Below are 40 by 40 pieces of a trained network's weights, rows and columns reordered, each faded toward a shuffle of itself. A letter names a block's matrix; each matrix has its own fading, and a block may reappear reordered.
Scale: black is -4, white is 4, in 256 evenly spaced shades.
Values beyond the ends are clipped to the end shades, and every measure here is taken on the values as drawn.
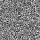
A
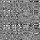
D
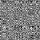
D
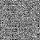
A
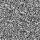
A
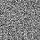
A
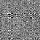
D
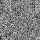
A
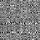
D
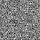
A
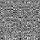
D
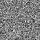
A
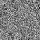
A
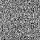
A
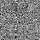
A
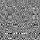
D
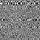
D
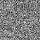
A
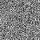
A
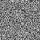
A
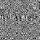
D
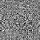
D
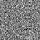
A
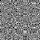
D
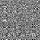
D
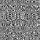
D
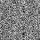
A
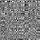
D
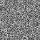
A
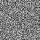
A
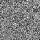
A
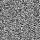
A
